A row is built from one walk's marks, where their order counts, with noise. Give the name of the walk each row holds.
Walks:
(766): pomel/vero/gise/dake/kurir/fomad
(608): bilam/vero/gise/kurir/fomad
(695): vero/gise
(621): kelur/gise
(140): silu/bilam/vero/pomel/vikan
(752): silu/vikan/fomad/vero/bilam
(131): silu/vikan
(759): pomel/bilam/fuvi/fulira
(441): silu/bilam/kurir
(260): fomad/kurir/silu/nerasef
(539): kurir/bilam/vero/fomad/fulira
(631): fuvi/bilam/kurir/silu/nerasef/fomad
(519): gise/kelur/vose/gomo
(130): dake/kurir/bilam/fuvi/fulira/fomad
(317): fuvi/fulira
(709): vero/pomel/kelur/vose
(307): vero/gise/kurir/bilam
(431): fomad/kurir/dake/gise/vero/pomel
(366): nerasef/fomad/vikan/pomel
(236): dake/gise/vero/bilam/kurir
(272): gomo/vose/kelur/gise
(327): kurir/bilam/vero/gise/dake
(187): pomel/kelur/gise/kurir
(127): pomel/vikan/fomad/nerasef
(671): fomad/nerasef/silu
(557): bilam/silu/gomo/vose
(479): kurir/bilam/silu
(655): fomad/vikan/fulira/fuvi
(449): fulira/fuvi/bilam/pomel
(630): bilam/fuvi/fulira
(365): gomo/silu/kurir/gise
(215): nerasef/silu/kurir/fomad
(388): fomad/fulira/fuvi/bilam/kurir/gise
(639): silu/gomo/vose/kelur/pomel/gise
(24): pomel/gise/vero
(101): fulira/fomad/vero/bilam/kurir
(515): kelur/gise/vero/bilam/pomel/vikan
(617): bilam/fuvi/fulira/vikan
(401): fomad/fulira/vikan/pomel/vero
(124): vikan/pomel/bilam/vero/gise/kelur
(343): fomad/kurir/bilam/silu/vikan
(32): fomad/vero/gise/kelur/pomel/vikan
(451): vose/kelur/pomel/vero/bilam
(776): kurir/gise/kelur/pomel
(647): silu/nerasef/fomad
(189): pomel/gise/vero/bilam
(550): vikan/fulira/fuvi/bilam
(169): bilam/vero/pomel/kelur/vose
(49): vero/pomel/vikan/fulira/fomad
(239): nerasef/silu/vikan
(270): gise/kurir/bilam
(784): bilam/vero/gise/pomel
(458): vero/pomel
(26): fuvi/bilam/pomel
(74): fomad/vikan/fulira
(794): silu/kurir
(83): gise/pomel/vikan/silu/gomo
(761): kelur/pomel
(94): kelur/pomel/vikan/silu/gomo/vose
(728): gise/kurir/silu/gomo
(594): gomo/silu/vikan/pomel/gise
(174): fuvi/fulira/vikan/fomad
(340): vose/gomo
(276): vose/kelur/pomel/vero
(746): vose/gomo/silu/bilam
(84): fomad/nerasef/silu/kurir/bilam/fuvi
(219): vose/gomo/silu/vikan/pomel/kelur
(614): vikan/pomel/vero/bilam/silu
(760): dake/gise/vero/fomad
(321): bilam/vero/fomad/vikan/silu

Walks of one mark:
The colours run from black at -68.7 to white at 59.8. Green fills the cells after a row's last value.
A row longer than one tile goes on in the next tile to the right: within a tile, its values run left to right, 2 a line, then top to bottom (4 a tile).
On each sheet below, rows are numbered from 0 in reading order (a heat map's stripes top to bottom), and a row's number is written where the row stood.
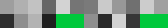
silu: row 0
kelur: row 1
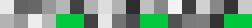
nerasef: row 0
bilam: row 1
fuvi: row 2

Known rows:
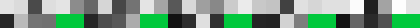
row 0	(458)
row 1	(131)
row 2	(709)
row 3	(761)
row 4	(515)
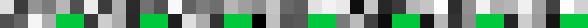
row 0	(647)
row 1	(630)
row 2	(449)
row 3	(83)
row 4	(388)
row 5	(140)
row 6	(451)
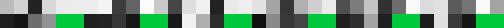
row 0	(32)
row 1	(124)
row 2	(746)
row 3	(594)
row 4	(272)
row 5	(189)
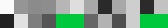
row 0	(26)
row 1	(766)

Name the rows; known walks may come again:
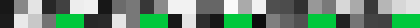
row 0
(340)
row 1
(655)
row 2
(189)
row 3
(617)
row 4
(594)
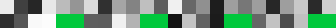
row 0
(127)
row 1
(647)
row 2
(550)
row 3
(766)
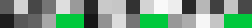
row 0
(131)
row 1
(94)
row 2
(260)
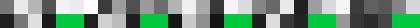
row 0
(169)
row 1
(759)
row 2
(451)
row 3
(728)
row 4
(187)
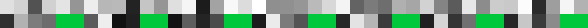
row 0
(458)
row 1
(307)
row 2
(515)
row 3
(26)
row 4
(449)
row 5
(431)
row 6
(140)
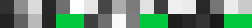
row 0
(519)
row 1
(671)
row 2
(124)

